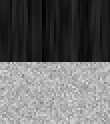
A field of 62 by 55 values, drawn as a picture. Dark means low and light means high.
The table splits into 2 rows of 1 panel. Panel 1,1: very low, streaked downward, faint in contrast. Panel 2,1: high, fine-grained.
